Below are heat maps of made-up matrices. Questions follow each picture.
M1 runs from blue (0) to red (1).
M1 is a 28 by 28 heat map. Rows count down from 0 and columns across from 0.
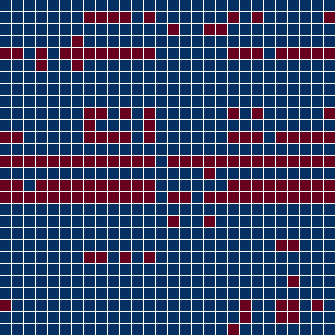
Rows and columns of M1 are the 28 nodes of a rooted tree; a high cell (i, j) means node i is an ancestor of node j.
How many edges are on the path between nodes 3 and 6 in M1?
1
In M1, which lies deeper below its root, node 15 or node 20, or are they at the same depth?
node 20
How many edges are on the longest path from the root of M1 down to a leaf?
9
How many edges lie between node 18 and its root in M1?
3
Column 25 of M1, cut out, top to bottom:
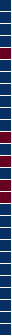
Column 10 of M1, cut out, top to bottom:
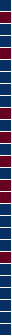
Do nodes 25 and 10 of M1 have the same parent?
no
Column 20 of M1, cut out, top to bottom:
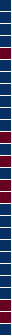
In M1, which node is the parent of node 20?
26
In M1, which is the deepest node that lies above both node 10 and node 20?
11
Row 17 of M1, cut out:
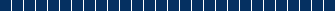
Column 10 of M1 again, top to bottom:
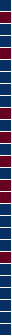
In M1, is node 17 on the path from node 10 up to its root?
no
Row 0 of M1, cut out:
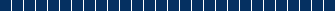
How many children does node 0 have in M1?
0
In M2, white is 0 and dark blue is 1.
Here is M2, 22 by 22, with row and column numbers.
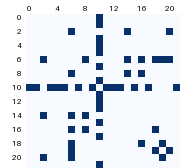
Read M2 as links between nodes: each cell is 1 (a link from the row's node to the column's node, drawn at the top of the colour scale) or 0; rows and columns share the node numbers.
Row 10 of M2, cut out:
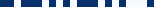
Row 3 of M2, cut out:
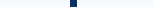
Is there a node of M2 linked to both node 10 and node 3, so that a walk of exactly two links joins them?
no
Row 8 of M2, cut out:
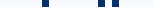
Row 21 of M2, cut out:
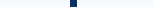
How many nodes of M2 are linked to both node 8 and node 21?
0
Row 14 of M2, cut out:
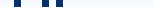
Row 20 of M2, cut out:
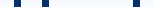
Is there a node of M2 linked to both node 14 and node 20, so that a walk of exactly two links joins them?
yes
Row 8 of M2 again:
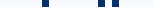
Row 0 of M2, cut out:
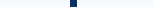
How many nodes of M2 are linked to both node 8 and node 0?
0
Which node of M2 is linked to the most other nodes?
node 10
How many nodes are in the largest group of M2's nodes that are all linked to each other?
3
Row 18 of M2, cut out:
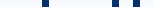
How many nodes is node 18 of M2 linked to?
3
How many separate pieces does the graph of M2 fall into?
2
